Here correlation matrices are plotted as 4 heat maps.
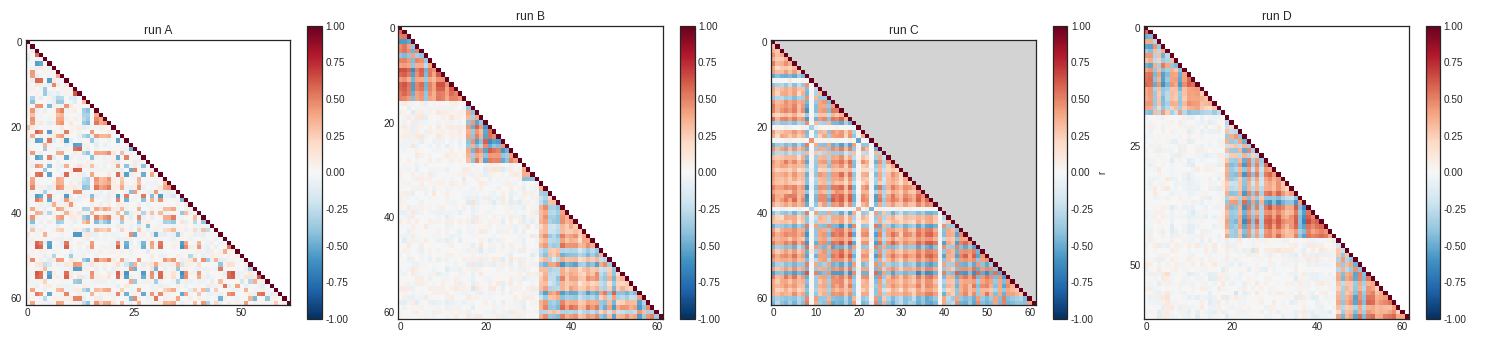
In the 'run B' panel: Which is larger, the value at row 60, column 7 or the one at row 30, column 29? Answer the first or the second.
the second
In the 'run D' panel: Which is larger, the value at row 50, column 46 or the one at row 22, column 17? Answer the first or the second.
the second
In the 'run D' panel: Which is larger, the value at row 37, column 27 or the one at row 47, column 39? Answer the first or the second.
the first
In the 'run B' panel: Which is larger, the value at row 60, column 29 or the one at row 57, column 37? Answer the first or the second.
the second
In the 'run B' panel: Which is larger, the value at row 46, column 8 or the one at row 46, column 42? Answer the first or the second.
the second
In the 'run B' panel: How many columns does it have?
62
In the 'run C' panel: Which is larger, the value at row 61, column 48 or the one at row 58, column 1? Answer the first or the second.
the first
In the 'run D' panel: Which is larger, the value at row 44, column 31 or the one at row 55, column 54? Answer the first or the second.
the first
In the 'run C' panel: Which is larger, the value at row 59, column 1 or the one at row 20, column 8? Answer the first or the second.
the first
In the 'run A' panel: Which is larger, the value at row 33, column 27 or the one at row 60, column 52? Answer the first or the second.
the second
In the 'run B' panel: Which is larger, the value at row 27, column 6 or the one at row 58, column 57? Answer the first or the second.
the first
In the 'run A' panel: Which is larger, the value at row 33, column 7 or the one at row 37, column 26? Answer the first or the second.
the first
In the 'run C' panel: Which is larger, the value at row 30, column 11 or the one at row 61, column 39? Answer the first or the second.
the first
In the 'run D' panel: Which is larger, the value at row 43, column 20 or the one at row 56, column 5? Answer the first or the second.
the second
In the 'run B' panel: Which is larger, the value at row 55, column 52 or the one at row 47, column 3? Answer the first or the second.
the first
